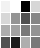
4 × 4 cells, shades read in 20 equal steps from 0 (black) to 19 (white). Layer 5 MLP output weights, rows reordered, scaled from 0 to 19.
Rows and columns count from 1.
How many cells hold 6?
2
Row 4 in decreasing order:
13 9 6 2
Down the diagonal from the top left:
18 11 9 9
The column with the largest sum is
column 1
